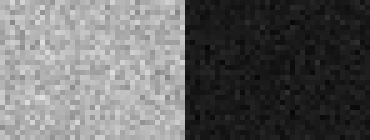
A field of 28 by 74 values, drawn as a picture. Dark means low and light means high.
The table splits into one row of 2 panels. Panel 1,1: high, fine-grained. Panel 1,2: very low, fine-grained, faint in contrast.
